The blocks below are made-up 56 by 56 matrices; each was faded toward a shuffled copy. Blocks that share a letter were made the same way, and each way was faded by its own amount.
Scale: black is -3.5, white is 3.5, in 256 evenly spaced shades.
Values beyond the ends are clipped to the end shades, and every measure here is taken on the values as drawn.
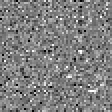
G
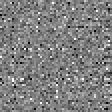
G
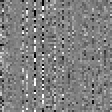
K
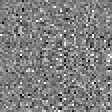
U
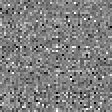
G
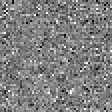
G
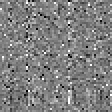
U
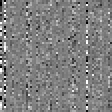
K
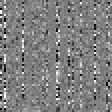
K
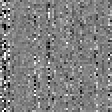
K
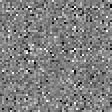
G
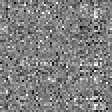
U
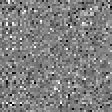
G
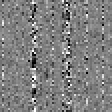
K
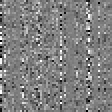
K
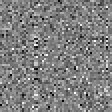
U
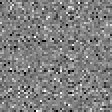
G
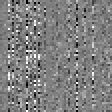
K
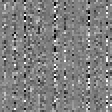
K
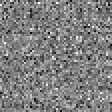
U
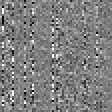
K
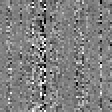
K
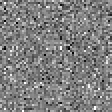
U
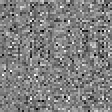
U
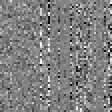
K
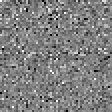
G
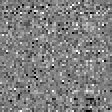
G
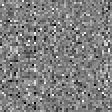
U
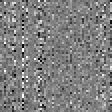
K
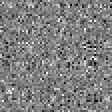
G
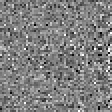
U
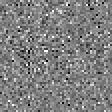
G
